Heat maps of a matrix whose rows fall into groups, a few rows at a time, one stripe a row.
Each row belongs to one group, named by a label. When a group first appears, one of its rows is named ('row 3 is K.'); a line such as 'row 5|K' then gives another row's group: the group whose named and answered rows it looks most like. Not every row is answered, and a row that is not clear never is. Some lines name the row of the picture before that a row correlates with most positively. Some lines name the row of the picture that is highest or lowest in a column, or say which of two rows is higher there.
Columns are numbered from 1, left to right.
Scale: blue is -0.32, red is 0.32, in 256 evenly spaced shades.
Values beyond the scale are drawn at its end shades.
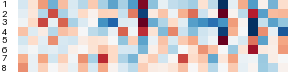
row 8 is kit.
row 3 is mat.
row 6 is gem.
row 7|kit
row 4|mat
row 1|mat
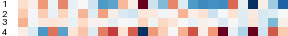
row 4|gem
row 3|kit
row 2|kit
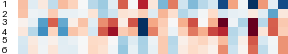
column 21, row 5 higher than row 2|Yes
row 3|gem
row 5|gem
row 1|mat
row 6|gem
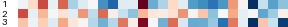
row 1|mat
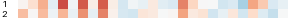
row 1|kit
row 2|kit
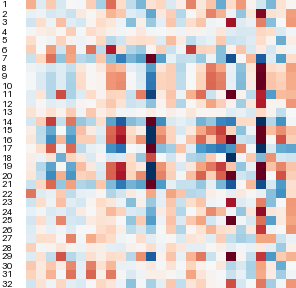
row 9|gem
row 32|gem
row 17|mat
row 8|gem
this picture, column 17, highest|6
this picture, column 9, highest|6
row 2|gem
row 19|gem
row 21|mat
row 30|kit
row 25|gem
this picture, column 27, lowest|17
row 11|gem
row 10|gem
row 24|gem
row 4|kit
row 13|kit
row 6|kit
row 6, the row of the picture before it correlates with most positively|2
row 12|gem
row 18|mat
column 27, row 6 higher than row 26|No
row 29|gem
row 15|gem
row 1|kit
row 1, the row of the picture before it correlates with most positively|2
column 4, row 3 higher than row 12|Yes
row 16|gem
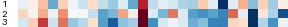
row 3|mat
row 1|mat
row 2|mat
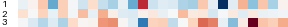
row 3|gem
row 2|kit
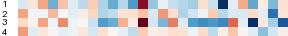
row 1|mat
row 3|mat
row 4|kit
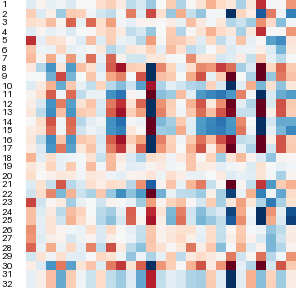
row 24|mat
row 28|kit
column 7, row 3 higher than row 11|Yes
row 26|kit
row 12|gem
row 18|kit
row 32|mat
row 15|mat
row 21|gem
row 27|kit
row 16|gem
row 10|mat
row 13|gem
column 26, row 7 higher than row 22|Yes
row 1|gem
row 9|gem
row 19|kit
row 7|kit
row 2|mat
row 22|mat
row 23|kit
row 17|gem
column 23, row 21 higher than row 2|No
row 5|kit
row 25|mat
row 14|mat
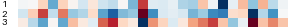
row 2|mat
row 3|gem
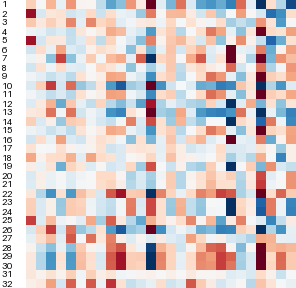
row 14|mat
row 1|mat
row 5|kit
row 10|mat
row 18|kit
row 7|gem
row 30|gem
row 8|gem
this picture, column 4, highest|7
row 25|kit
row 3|kit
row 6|gem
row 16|gem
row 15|gem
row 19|mat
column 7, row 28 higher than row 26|Yes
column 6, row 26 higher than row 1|No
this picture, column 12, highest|7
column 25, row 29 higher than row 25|Yes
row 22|gem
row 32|kit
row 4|gem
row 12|mat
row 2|kit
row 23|mat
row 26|mat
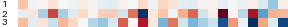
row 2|gem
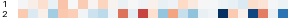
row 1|kit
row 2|mat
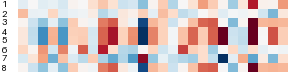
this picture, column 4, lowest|7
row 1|gem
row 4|gem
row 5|gem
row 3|gem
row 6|kit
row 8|gem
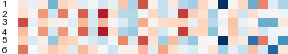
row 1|mat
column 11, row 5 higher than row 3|Yes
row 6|kit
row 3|kit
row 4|kit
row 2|kit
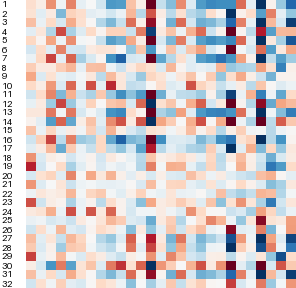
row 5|mat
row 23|kit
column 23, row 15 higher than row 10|Yes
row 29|kit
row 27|mat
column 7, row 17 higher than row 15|No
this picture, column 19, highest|25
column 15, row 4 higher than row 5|Yes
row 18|kit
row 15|kit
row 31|mat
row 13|mat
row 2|mat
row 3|mat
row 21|kit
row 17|mat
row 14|gem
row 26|gem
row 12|gem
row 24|kit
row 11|mat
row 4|gem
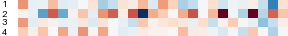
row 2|gem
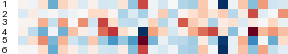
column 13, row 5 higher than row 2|Yes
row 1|mat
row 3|kit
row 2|gem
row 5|mat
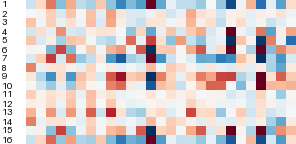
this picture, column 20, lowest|7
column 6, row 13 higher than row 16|Yes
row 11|kit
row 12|kit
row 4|gem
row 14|kit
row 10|gem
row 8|kit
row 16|mat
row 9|gem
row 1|mat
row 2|kit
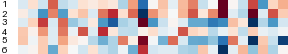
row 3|mat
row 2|gem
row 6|mat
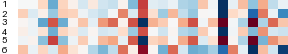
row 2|mat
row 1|mat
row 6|mat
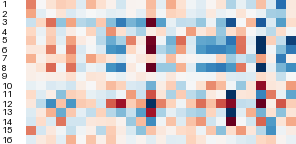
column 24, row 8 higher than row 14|No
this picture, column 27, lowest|5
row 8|mat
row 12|gem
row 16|kit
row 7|kit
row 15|kit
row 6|mat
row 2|kit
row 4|kit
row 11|mat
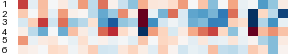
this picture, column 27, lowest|2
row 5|kit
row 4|gem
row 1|kit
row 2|mat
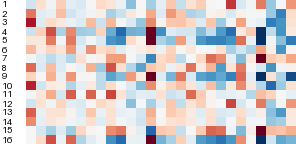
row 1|gem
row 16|mat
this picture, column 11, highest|9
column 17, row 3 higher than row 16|Yes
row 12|gem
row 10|kit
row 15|gem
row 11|kit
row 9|mat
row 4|mat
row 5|mat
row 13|kit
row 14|kit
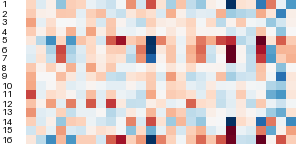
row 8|kit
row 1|mat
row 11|kit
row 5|gem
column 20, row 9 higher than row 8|Yes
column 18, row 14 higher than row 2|No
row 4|kit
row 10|kit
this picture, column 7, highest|12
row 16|gem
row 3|kit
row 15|gem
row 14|mat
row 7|gem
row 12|kit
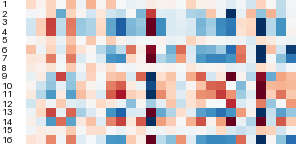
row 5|kit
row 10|gem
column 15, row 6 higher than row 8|No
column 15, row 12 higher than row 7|Yes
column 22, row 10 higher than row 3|No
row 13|mat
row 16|mat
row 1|kit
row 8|kit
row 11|gem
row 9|gem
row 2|mat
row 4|mat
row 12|gem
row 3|mat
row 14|gem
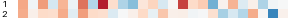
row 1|kit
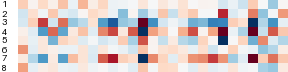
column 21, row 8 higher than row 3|Yes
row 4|gem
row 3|mat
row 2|gem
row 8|kit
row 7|gem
